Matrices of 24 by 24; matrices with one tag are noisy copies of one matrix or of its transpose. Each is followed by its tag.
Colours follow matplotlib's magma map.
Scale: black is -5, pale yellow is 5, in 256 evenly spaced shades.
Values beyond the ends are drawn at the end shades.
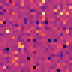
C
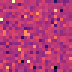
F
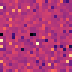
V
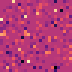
F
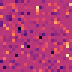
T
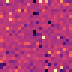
V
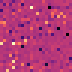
C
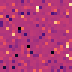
T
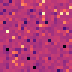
C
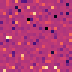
T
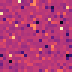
F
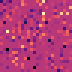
C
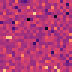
T
